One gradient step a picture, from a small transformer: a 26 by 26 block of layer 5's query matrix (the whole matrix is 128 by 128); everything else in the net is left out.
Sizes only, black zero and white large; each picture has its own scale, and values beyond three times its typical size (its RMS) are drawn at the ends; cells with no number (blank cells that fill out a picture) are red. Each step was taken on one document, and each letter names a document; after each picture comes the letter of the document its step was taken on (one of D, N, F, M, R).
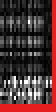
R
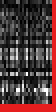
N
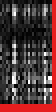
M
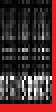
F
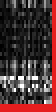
M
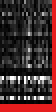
F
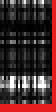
F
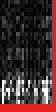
N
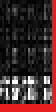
M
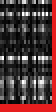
F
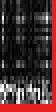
N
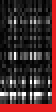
R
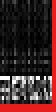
M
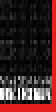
R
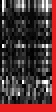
N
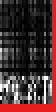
M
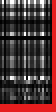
F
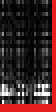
N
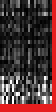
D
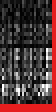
N
